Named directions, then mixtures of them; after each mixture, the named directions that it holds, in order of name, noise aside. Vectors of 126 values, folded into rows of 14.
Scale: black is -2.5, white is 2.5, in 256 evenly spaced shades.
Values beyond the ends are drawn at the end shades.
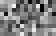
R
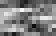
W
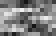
W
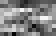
W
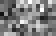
R, W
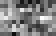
R, W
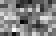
R, W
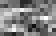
W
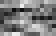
W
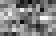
R, W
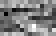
R, W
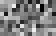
R
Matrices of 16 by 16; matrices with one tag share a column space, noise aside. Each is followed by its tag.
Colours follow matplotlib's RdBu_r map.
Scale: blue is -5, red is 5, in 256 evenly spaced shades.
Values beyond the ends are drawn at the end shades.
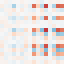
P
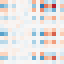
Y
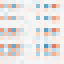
P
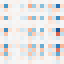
P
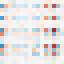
P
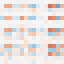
P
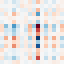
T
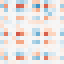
Y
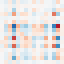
T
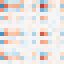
Y
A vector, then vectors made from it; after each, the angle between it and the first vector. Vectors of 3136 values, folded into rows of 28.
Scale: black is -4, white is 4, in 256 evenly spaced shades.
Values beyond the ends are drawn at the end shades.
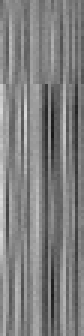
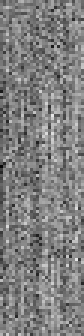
partly opposed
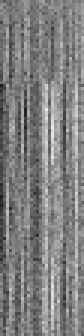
nearly opposite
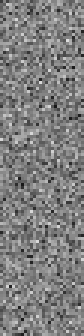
orthogonal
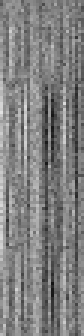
nearly parallel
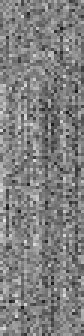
partly aligned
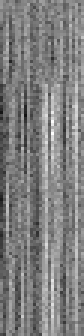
nearly opposite
